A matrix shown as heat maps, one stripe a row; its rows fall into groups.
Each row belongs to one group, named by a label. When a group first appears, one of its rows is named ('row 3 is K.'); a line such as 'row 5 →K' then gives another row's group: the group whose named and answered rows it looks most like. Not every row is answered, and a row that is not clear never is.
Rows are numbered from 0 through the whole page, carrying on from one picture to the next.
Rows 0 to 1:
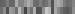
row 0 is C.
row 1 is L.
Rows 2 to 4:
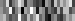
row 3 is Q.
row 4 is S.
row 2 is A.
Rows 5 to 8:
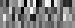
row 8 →S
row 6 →Q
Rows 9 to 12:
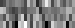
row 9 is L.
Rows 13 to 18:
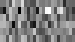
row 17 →A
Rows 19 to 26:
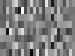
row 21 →C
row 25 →C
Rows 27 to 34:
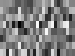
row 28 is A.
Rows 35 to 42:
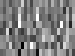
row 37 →S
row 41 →Q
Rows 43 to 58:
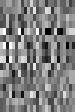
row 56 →Q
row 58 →L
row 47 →S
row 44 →L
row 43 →Q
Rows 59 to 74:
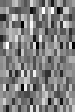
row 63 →Q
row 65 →A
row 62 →Q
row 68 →S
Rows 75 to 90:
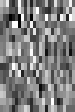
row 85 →S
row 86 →L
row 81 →Q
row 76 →S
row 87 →A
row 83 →A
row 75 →A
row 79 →L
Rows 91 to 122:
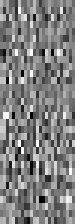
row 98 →C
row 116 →S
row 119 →A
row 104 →Q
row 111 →S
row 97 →Q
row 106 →Q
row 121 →Q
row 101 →Q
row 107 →A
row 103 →Q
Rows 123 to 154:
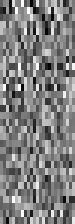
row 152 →C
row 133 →L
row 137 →S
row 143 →L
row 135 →S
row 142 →S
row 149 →S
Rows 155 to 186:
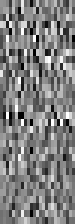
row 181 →Q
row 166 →S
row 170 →C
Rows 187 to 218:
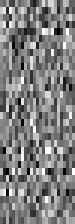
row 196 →Q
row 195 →Q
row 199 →Q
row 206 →S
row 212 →L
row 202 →L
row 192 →A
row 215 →L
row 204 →Q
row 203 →A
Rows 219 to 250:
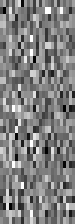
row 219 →S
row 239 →Q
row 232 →A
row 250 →Q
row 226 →Q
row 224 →Q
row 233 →S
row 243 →Q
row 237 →C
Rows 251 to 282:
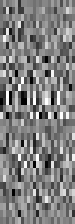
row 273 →S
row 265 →L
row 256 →A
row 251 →A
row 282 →S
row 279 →L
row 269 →S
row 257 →L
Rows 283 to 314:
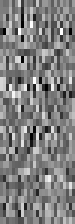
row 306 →A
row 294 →A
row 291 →S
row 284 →Q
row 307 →C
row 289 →C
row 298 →S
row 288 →Q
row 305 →L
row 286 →Q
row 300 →L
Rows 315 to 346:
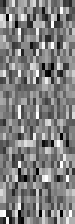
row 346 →L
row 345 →A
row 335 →C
